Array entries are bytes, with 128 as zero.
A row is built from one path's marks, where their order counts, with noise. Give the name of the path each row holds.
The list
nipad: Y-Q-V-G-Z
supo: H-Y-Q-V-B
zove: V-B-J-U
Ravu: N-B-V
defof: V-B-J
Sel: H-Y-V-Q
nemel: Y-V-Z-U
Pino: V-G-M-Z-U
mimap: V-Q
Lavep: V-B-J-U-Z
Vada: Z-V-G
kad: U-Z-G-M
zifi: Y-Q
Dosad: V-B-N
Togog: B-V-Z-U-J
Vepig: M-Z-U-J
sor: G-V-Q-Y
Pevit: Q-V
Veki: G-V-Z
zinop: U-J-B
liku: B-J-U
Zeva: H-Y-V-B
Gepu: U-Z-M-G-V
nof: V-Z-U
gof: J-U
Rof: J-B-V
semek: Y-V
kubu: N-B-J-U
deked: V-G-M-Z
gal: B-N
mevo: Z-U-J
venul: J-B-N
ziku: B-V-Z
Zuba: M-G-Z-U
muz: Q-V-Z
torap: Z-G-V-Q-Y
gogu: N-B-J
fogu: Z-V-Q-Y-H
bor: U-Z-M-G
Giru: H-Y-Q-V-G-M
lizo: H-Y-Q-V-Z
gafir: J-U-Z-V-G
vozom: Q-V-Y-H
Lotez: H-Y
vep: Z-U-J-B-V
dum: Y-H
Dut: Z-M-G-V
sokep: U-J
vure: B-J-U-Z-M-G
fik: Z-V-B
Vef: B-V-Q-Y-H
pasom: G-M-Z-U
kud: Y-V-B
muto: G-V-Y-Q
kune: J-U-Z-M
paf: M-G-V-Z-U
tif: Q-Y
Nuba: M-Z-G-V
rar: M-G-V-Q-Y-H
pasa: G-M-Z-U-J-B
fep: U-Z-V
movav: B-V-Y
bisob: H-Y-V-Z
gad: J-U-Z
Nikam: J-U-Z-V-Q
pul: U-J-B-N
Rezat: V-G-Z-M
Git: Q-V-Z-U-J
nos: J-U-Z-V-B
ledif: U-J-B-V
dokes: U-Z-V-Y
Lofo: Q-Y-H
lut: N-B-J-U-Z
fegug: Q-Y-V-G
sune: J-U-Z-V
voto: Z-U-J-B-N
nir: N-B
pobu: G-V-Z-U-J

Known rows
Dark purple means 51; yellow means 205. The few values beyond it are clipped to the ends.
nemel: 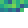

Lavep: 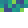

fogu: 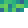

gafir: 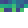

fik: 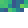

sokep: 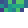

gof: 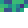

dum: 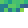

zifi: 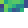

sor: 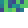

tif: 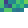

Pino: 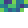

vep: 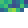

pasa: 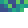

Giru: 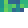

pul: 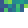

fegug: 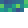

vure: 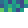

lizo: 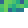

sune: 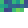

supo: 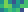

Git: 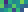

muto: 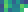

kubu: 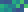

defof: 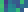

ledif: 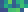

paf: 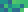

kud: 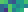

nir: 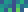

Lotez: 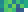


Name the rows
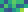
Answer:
Nikam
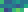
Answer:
nos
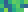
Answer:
Lofo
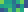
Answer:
semek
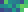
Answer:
Veki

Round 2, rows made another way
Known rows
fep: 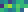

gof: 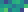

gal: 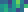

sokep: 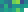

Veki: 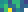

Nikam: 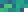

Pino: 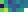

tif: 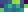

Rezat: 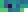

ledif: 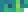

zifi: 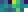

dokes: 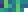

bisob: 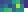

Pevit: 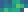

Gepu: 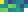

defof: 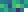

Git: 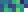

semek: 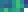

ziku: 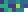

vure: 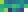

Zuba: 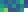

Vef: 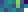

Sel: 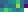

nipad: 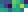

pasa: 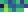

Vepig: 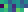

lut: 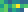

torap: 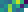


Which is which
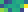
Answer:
gafir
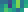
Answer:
venul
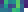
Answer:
vozom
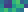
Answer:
kud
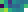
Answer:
deked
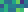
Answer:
mevo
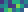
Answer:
muz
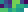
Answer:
Giru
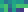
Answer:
liku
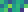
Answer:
gad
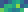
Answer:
Lotez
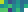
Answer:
kune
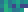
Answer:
mimap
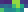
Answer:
supo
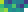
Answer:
Dut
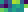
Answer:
fegug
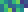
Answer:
pobu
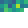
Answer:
Rof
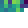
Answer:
muto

